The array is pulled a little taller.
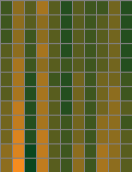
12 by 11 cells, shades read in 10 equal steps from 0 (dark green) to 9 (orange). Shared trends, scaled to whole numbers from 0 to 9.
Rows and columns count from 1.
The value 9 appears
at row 12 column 2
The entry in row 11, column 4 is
7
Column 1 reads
2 2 2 3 3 3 3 4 4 4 5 5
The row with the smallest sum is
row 3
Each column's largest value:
5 9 3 7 3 2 5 2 6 5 3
